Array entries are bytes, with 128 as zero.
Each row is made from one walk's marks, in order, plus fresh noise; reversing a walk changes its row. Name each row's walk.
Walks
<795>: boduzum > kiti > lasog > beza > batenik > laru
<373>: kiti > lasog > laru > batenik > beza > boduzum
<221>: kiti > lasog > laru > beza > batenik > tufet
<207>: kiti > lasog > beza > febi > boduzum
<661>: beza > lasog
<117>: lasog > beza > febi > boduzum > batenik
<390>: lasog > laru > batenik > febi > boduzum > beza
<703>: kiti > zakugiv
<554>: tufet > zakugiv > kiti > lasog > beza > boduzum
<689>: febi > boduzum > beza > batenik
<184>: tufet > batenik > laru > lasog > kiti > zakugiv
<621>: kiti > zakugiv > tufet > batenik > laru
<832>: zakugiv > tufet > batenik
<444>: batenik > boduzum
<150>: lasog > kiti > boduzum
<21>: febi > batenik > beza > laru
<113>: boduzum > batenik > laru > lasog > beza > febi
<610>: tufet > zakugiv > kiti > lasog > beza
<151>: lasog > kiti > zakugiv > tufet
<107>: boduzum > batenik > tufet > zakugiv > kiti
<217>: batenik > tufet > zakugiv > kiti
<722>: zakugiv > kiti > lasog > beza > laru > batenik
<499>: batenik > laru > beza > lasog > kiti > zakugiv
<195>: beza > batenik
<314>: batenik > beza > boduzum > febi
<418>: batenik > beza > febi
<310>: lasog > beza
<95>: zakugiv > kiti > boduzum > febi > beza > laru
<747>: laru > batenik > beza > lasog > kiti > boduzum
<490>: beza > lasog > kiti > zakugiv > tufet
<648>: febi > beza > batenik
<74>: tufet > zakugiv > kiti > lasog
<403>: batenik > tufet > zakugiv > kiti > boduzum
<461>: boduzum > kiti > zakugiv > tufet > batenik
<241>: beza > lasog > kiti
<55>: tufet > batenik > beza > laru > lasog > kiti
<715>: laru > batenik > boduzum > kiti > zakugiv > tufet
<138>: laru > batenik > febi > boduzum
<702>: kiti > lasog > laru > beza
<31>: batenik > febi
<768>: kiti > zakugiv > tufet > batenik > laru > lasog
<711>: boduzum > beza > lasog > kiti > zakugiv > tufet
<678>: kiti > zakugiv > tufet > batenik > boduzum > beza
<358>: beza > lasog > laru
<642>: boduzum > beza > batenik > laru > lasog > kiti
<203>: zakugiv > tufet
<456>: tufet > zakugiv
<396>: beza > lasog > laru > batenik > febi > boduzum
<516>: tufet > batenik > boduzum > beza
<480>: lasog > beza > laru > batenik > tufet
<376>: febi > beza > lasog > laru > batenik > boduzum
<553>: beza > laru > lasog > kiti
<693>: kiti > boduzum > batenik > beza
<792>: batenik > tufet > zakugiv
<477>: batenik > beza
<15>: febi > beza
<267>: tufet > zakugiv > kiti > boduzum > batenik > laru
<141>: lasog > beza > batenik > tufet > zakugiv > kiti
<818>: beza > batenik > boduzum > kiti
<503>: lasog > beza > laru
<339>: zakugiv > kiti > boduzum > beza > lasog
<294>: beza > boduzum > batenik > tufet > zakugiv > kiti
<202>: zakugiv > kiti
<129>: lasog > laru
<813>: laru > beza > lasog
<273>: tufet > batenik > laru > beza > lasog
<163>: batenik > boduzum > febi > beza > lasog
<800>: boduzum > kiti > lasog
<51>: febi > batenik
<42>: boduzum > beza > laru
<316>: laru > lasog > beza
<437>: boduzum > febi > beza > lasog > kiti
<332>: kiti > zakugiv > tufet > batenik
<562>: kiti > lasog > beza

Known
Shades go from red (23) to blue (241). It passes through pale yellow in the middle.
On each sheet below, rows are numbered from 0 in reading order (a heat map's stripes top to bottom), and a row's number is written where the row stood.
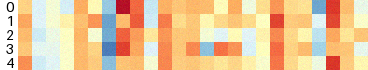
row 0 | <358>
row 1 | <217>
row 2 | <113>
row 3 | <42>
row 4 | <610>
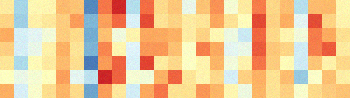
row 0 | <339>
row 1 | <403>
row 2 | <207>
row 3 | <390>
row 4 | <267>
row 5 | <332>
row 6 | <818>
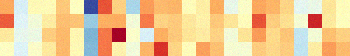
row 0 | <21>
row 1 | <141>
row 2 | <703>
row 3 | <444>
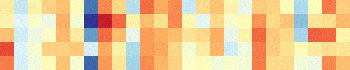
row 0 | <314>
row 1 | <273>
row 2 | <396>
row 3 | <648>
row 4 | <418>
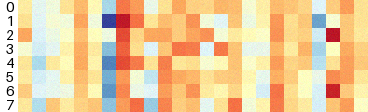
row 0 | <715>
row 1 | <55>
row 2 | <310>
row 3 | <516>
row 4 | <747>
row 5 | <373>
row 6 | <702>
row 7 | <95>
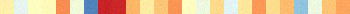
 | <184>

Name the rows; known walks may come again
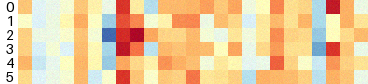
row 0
<129>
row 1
<678>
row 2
<499>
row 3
<358>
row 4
<117>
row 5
<203>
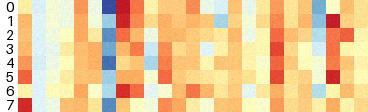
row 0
<55>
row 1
<316>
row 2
<396>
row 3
<107>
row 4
<74>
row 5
<141>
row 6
<461>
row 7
<195>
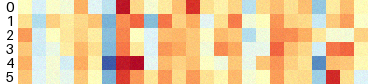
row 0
<832>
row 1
<95>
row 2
<51>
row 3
<390>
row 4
<661>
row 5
<503>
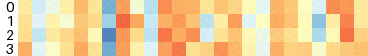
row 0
<373>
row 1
<163>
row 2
<314>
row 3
<818>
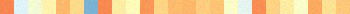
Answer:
<795>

